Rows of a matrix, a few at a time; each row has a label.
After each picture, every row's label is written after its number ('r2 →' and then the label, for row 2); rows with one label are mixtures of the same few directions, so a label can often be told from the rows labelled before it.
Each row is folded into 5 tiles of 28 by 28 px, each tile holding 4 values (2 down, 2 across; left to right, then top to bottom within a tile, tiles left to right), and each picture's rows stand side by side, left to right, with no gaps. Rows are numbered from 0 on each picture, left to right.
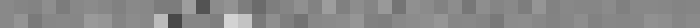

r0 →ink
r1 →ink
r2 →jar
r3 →jar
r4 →ink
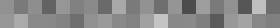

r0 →jar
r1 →jar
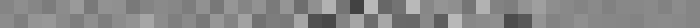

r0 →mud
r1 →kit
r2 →mud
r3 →ink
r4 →jar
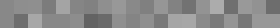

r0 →ink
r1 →mud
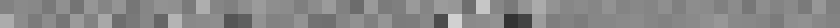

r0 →kit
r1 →ink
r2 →mud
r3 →ink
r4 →jar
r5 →jar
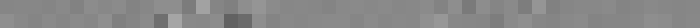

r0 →kit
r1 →ink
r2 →mud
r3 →jar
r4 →ink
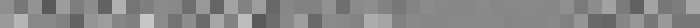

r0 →jar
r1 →kit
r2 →ink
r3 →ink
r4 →mud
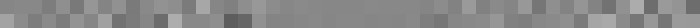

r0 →kit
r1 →ink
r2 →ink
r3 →jar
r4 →mud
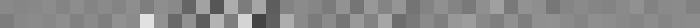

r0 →kit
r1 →kit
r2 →kit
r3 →mud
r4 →mud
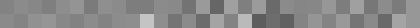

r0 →mud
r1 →kit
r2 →kit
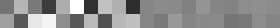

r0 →mud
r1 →ink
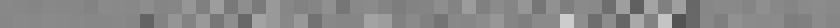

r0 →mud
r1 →kit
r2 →ink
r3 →jar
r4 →kit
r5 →ink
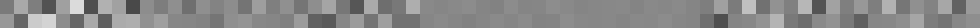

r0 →mud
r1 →jar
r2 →mud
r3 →mud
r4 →kit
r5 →jar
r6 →jar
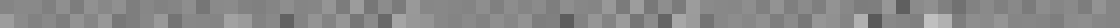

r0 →kit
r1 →ink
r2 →kit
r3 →kit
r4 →kit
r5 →kit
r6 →ink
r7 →jar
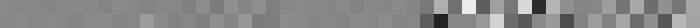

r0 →jar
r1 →kit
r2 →kit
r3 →jar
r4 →kit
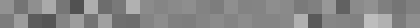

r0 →mud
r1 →mud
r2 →ink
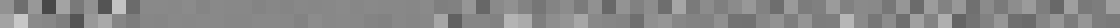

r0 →jar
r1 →jar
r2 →ink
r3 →ink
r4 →jar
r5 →mud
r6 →kit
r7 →mud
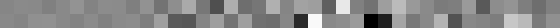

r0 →mud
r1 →mud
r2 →ink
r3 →ink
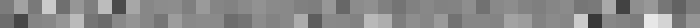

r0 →jar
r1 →ink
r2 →ink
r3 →ink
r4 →ink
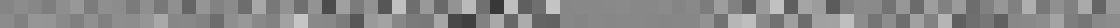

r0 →mud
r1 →jar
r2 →jar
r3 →mud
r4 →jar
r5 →mud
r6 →kit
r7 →jar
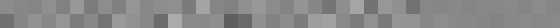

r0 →kit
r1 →ink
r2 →mud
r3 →jar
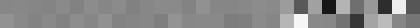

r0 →kit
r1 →ink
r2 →jar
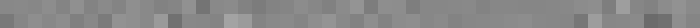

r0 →kit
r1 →ink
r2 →mud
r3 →ink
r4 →ink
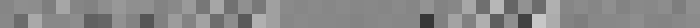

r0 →ink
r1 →kit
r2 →jar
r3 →kit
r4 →jar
